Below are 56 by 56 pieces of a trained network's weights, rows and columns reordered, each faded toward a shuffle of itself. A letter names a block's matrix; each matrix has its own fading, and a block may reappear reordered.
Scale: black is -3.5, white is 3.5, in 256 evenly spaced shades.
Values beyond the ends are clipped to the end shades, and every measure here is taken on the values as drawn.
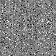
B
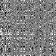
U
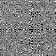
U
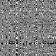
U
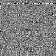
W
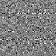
W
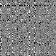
U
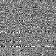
W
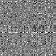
W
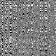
U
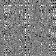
U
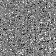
B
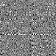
W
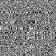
W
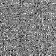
B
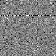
W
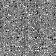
B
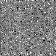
B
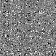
B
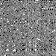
B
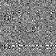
W
